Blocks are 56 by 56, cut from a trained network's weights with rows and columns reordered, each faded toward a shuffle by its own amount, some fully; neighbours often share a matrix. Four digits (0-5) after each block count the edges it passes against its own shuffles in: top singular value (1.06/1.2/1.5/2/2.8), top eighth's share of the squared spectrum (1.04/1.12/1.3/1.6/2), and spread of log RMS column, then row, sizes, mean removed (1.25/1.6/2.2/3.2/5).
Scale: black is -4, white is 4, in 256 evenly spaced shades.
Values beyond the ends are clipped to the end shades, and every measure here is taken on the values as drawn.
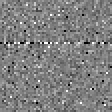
3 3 0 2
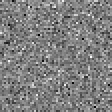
0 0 0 0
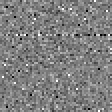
2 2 0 1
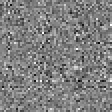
3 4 2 2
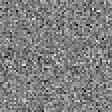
2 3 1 1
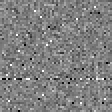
2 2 0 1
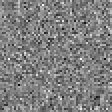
3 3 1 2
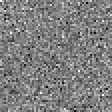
0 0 0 0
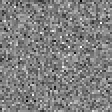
0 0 0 0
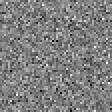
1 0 0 0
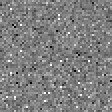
0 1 0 0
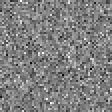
0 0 0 0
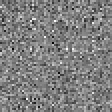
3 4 2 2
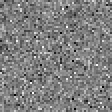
1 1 0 0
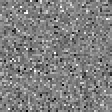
0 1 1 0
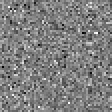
2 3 1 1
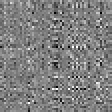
4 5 4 3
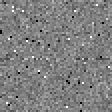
0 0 0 0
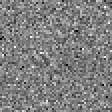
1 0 0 0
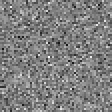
1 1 0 0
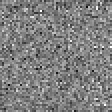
1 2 0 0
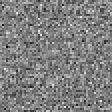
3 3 0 1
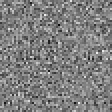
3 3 0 2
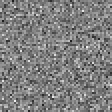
0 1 0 0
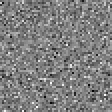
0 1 0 1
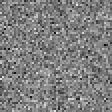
2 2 0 0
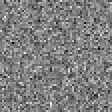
2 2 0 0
